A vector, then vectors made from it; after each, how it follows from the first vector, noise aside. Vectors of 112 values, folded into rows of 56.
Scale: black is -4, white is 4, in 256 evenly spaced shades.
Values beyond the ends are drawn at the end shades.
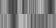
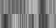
reversed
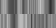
copied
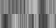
reversed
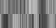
reversed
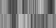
copied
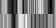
scaled up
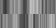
wrapped around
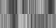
copied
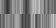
wrapped around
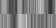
copied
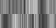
reversed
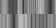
copied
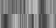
reversed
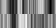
scaled up
